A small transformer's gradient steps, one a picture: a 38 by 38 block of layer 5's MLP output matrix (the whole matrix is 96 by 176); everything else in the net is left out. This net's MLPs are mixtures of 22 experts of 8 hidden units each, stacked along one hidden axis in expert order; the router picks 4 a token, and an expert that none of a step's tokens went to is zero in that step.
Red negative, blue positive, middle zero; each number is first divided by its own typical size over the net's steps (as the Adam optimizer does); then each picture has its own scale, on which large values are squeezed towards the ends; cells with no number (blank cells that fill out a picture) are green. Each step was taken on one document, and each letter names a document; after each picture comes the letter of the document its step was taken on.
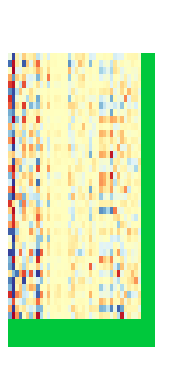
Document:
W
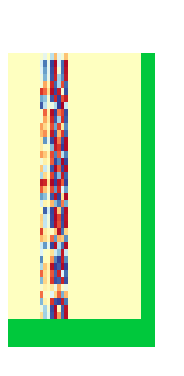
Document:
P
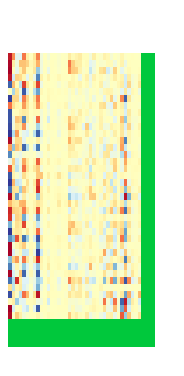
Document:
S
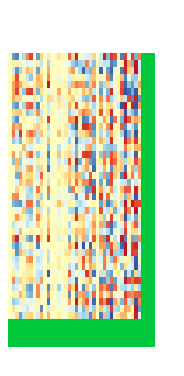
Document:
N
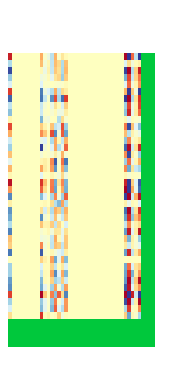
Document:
P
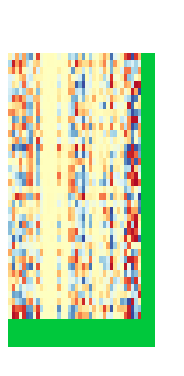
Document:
N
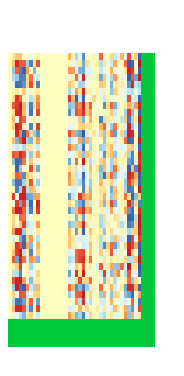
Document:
N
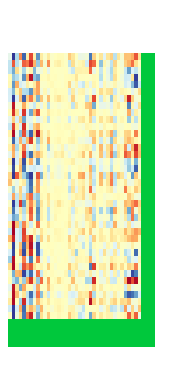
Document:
W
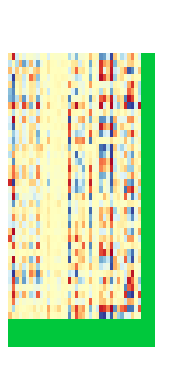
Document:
W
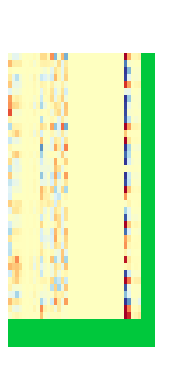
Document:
P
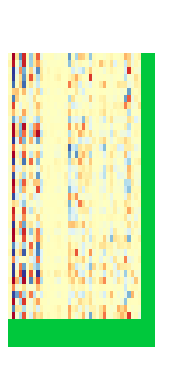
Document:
W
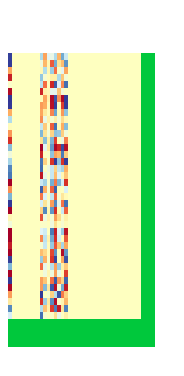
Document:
P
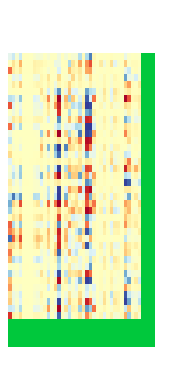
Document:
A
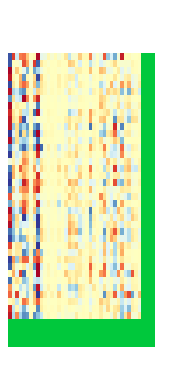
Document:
S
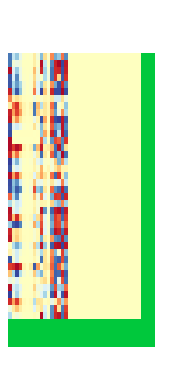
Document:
P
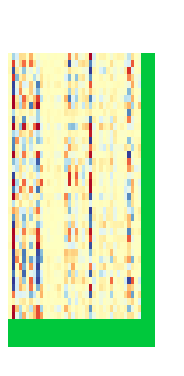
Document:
W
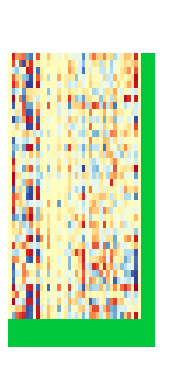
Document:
N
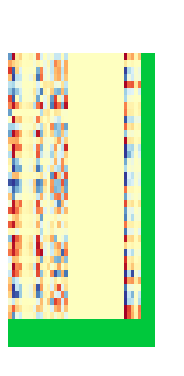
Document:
P
